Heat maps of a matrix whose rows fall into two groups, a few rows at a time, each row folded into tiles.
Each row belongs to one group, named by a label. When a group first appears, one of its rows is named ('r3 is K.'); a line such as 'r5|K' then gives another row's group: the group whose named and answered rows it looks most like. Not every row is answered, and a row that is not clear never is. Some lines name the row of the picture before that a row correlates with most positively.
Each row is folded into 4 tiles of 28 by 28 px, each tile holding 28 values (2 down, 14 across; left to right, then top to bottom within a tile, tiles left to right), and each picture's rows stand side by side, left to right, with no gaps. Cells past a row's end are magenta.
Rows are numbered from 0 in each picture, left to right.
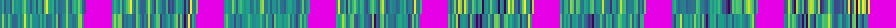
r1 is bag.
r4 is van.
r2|bag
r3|bag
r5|van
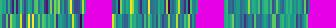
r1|bag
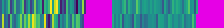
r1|van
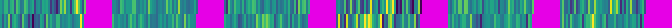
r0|van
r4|van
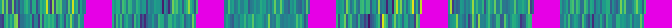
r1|van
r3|van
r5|van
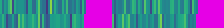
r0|bag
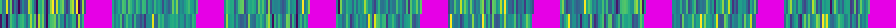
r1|van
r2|bag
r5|van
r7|bag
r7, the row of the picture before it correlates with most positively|0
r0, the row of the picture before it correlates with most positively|0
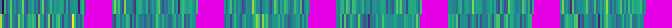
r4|van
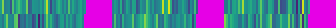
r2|bag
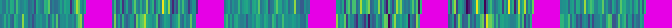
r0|van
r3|van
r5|van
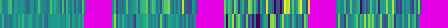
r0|bag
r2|van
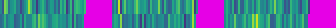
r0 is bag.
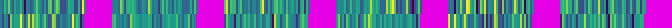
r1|bag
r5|bag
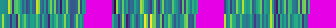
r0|bag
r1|bag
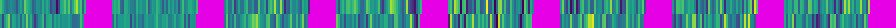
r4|bag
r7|van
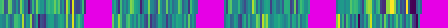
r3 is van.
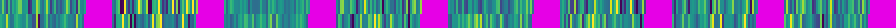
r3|bag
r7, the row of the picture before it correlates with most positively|1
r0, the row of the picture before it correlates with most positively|1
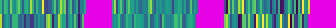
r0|van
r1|bag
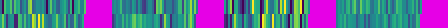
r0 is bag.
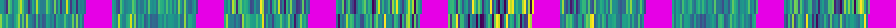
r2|bag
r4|van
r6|van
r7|van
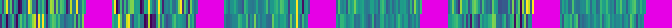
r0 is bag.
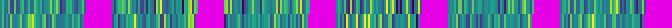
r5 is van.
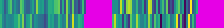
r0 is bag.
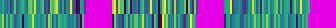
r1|bag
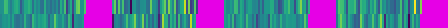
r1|bag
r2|van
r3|bag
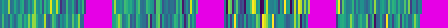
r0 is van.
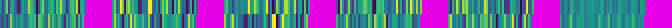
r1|bag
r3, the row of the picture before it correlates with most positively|2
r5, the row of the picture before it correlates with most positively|2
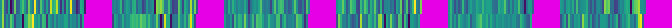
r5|van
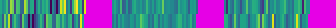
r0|van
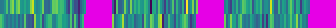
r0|van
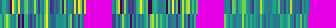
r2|bag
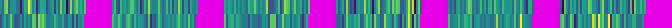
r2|van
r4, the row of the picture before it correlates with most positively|2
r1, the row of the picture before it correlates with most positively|2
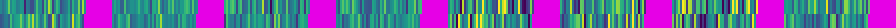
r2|bag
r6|van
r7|van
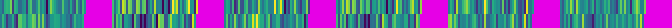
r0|bag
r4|bag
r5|van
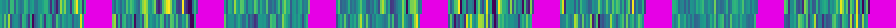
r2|van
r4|bag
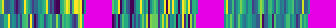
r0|van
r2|bag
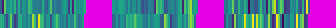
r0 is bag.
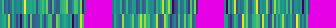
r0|van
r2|bag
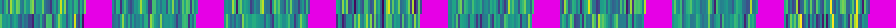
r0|van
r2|bag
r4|van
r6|bag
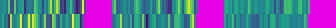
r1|van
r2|van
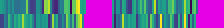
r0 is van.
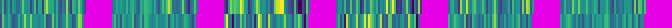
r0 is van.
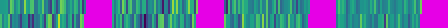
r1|van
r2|bag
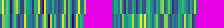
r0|bag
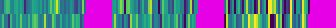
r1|bag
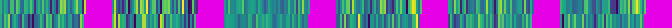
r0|van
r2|bag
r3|van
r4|bag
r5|van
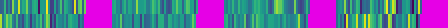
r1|van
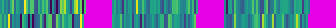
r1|van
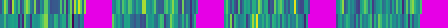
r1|van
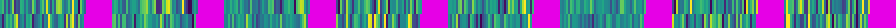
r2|van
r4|van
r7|bag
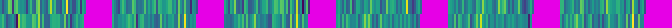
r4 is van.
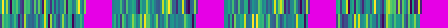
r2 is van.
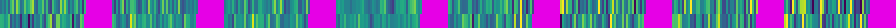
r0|van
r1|bag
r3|van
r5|bag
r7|bag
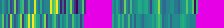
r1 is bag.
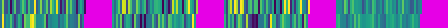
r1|van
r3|bag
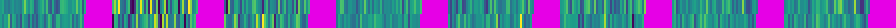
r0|van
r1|bag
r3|bag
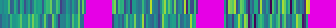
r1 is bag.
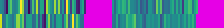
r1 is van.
